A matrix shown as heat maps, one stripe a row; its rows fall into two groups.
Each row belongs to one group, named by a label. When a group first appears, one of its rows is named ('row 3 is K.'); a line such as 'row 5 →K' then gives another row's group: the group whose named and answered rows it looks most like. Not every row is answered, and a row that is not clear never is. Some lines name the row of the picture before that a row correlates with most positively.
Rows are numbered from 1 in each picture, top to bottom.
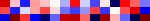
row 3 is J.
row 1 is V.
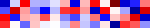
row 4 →V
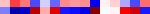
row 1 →J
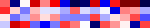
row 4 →J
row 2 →V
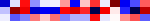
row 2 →J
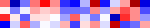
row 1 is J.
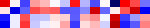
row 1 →V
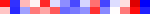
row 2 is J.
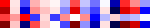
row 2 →V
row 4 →V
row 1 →V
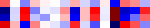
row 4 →V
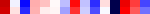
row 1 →V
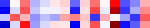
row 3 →J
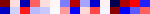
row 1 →V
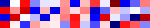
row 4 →V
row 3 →J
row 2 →J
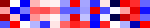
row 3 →V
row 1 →V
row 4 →J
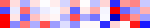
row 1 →V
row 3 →V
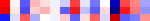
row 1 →V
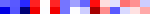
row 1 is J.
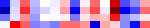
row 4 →J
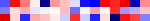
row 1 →J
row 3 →V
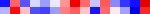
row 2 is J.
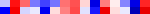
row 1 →J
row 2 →J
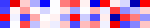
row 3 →V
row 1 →J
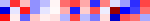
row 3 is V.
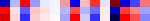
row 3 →V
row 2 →V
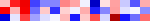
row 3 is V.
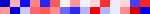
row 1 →J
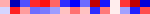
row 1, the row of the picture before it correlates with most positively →2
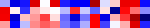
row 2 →V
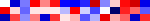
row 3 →J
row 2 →V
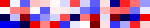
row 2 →J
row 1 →V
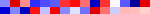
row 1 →J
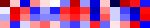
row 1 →V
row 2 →J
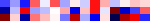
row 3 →V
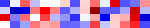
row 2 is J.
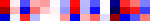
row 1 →V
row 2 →V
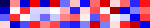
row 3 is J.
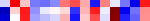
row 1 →J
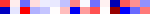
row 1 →V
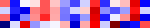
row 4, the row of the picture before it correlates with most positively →2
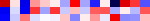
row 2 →J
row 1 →V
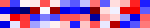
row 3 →J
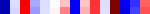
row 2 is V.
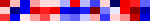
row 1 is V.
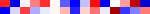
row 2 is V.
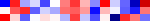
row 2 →J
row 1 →J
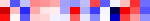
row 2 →V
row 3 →V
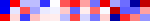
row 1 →J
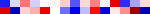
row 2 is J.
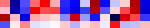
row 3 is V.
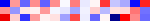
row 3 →V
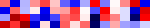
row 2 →J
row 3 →J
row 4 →J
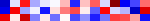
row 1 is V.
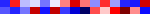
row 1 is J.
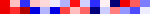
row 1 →V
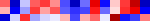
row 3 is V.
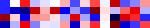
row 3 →V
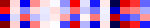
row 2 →V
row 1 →V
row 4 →V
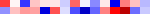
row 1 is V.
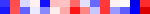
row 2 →J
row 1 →J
